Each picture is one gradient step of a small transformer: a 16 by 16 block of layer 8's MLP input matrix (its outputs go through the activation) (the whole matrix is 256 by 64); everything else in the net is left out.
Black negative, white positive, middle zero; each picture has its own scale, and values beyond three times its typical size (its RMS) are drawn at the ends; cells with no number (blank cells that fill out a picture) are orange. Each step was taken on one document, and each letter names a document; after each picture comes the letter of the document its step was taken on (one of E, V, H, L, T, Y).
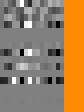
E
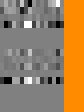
E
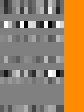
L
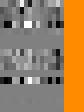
E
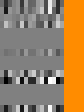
L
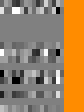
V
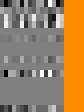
L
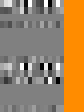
L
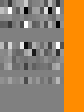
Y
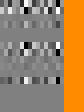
Y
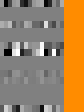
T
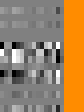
V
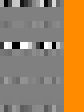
T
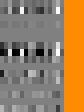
V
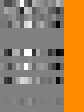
E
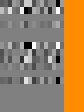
Y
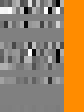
Y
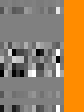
V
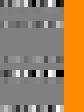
L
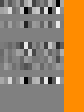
Y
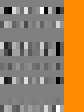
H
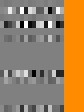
L
